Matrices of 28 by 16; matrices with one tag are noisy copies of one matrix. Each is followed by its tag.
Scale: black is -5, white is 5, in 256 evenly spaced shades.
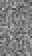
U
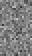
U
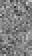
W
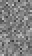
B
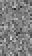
U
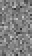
U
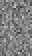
U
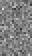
U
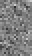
W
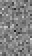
U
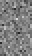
U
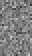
U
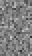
U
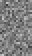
B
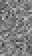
B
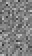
B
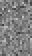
U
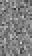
U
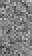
W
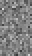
U
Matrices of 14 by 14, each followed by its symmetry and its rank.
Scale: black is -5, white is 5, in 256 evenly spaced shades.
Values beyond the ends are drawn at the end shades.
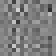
neither, rank two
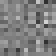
neither, rank two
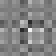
symmetric, rank one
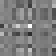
neither, rank two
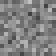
neither, full rank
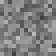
neither, full rank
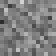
antisymmetric, full rank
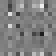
neither, rank two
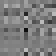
neither, rank two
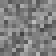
antisymmetric, full rank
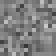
antisymmetric, full rank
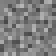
antisymmetric, full rank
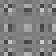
symmetric, rank one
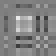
symmetric, rank one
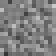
antisymmetric, full rank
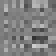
neither, rank two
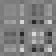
symmetric, rank one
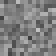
antisymmetric, full rank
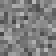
antisymmetric, full rank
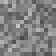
neither, full rank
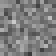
neither, full rank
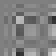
symmetric, rank one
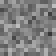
neither, full rank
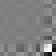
symmetric, rank one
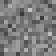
neither, full rank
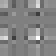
symmetric, rank one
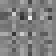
neither, rank two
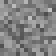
neither, full rank
